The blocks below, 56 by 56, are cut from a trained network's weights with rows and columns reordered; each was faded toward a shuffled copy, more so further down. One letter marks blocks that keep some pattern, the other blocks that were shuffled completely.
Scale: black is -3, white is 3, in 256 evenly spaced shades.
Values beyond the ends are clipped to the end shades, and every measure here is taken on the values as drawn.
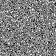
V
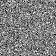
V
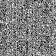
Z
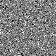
V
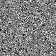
V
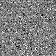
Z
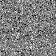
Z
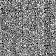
Z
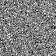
V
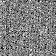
Z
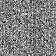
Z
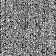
Z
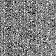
Z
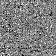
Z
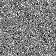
V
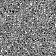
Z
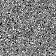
V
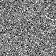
V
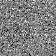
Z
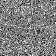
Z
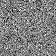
V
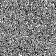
V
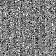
Z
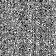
Z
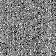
Z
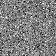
V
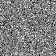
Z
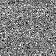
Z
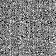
Z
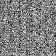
Z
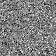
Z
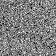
V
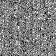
Z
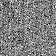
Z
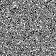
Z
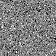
V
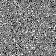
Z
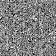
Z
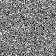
V
